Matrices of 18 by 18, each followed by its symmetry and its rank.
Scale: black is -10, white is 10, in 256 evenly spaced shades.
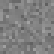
antisymmetric, full rank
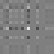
symmetric, rank one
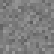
neither, full rank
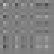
symmetric, rank one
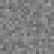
antisymmetric, full rank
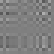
neither, rank one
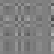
neither, rank one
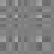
symmetric, rank one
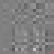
neither, rank two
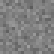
neither, full rank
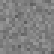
neither, full rank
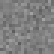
antisymmetric, full rank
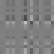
neither, rank one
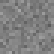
neither, full rank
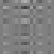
neither, rank one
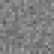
neither, full rank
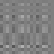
neither, rank one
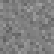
antisymmetric, full rank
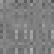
neither, rank two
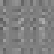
neither, rank two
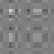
symmetric, rank one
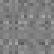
neither, rank two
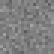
antisymmetric, full rank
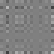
symmetric, rank one
